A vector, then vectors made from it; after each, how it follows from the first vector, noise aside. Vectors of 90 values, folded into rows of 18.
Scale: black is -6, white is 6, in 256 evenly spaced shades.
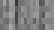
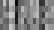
scaled up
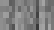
reversed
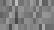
sign-scrambled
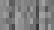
reversed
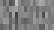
sign-scrambled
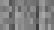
reversed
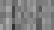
wrapped around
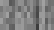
reversed
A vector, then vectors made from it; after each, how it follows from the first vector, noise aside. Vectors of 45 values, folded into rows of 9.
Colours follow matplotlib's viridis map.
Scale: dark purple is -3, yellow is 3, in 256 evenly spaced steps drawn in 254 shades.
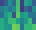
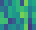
wrapped around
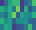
sign-scrambled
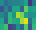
wrapped around
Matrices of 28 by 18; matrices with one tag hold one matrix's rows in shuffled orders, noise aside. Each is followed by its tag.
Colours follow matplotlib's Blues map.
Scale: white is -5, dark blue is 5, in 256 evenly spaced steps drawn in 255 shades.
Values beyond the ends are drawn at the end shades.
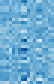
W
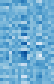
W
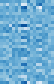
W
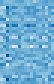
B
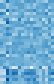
B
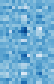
W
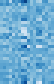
W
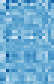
B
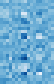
W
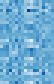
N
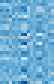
W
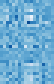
N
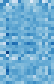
B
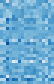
B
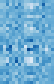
N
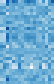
B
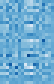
N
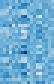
W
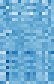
B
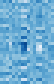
W
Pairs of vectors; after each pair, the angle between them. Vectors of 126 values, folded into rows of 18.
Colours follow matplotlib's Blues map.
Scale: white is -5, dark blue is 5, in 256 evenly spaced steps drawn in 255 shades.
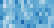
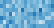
orthogonal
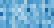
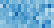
partly opposed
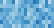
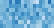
partly opposed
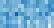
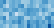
nearly opposite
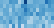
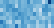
orthogonal
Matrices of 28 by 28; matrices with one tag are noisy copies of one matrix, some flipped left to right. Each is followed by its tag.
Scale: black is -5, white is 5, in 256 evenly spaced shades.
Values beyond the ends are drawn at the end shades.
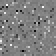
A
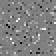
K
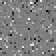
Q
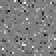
Q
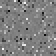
Q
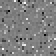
Q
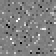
K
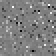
A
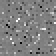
K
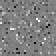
K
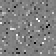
K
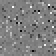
A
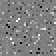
K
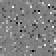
A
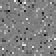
Q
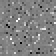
K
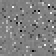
A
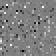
A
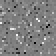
K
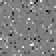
Q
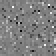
A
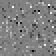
A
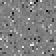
Q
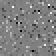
A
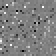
A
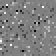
A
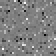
Q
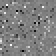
A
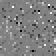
A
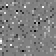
A
